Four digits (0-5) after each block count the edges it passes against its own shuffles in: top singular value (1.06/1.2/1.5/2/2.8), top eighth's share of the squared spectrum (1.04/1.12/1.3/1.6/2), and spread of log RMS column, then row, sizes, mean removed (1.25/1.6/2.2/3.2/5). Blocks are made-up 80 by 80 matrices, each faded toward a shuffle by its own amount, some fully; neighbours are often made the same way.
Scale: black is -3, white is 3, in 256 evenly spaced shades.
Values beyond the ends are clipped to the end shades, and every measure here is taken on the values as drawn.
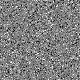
2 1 0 0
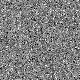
0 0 0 0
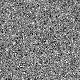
0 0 0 0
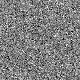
0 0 0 0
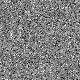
0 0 0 0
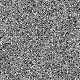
0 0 0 0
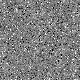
1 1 0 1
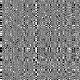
5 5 4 3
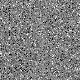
1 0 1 0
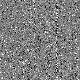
1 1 2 0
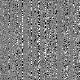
2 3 4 0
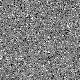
0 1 0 0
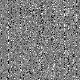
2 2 3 0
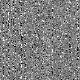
1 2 3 0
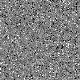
0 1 2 0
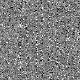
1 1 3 0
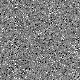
1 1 1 0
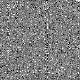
1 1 2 0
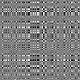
5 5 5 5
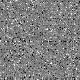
3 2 0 1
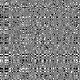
5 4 3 3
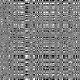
5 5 4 4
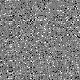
4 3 1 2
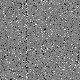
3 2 1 0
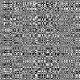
4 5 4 4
